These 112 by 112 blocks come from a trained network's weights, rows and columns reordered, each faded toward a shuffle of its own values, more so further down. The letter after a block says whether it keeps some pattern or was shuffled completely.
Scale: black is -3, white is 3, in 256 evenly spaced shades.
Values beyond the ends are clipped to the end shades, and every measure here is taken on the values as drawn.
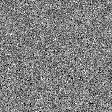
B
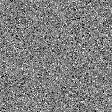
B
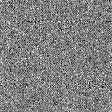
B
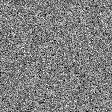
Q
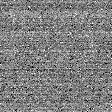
B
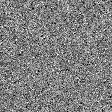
Q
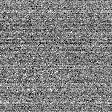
B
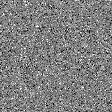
B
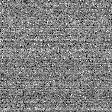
B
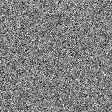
Q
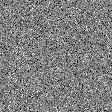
Q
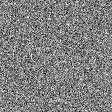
Q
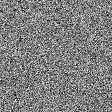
Q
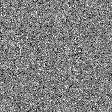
B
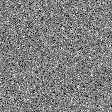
Q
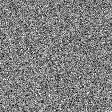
Q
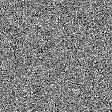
B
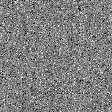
B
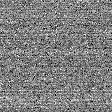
B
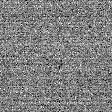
B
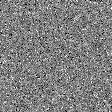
Q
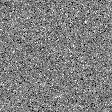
Q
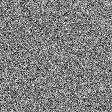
Q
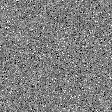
Q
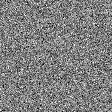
Q
